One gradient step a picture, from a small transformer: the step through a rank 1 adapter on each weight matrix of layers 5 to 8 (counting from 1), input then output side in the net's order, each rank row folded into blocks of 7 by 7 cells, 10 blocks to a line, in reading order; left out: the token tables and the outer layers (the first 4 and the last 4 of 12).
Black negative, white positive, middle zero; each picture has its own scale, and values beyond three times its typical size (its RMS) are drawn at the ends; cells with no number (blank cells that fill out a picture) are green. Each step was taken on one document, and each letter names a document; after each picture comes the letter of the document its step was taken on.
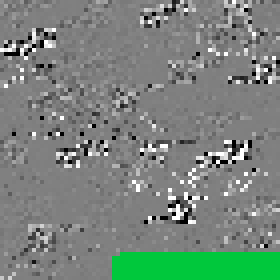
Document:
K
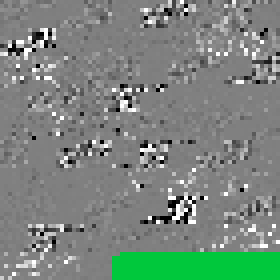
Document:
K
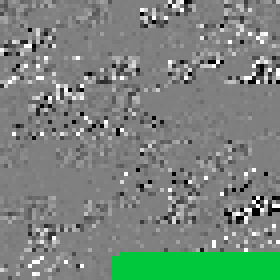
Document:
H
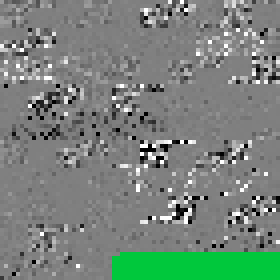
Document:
K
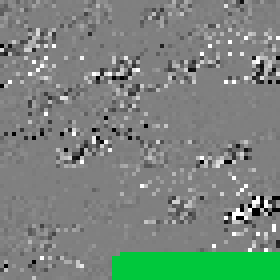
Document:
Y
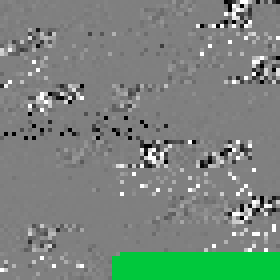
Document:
Y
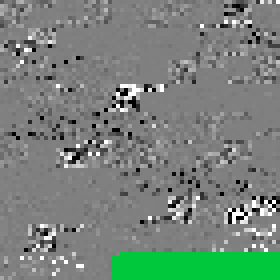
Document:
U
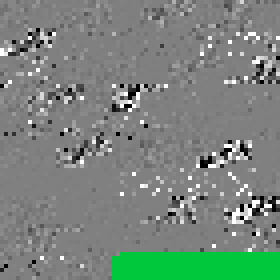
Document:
Y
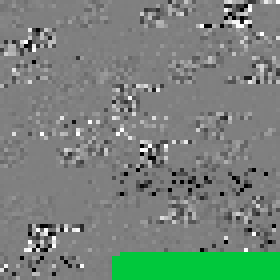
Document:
H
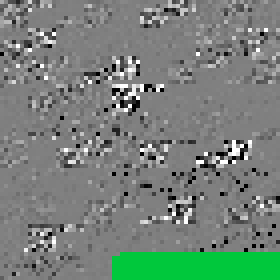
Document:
K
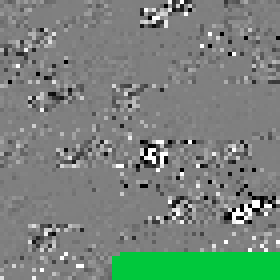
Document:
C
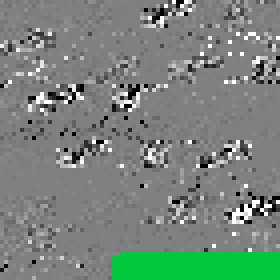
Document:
Y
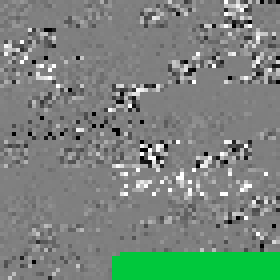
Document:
U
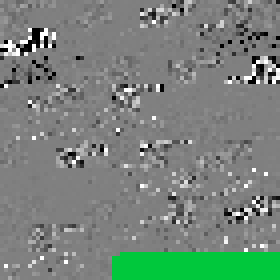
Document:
H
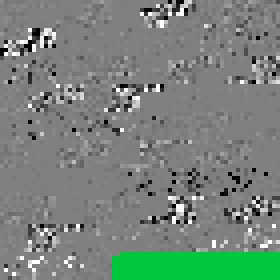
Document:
H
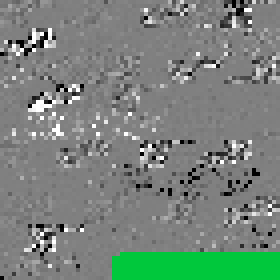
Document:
K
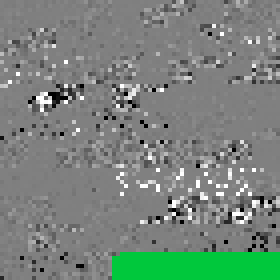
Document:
C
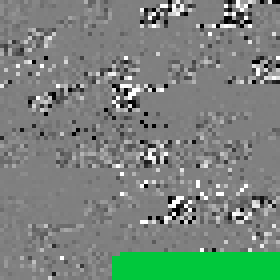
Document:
C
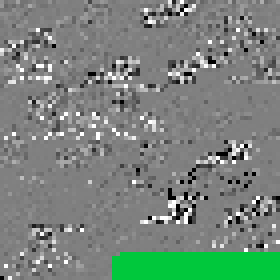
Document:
K
